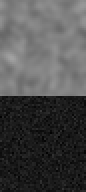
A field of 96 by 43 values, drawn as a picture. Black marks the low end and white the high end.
It is made of 2 by 1 panels. Panel 1,1: middling, blotchy, faint in contrast. Panel 2,1: very low, fine-grained, faint in contrast.
